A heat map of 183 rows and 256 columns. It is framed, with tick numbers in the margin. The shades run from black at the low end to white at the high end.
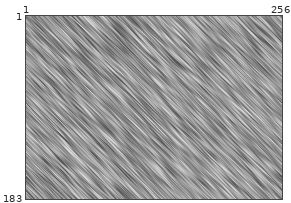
Histogram: bell-shaped. Slope: none. Mirror symmetry: none. Odd rows or columns: none. Average level on the scale: 60%. Grain: diagonal, down to the right.
